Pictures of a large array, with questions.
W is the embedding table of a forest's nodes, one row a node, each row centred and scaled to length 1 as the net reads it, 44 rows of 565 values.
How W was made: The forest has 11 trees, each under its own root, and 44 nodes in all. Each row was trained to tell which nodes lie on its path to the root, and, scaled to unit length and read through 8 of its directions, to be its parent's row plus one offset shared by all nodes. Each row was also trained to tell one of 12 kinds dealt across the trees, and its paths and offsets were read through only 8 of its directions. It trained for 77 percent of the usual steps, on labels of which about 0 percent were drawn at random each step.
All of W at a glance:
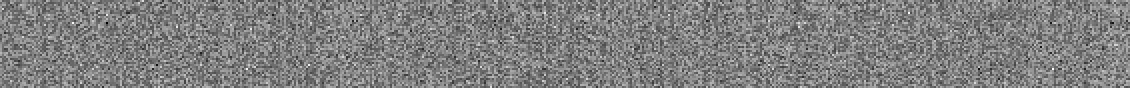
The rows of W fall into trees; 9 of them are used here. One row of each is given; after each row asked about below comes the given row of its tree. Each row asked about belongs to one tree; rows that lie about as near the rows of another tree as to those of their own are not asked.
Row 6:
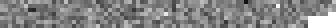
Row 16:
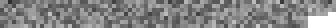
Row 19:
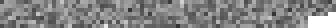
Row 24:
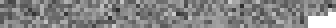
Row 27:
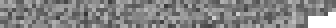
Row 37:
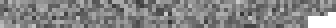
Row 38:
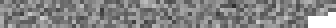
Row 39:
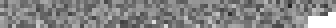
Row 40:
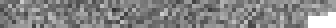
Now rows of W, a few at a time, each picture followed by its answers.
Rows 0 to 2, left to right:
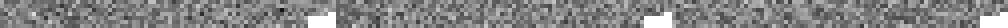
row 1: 40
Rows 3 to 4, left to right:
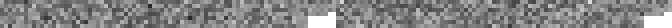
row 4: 16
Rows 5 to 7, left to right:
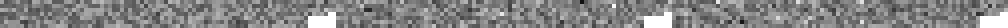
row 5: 27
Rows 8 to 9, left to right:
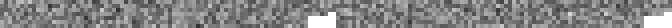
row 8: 37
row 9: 27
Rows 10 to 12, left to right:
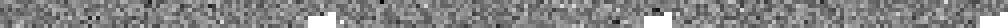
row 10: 39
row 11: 19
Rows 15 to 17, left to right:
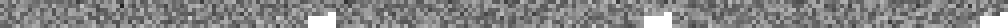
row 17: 38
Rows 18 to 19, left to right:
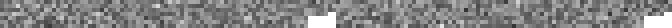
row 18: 19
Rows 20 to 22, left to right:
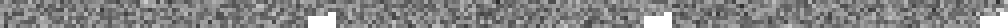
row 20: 38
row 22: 27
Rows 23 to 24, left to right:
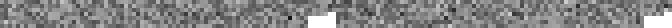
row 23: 37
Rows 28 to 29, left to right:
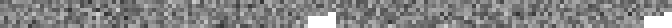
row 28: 38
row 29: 19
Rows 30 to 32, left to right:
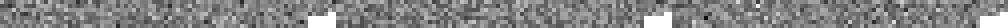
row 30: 40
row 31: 6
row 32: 40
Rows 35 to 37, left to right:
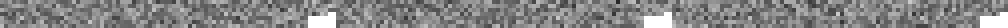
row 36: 16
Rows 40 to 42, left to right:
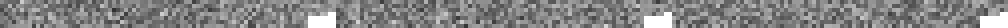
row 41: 24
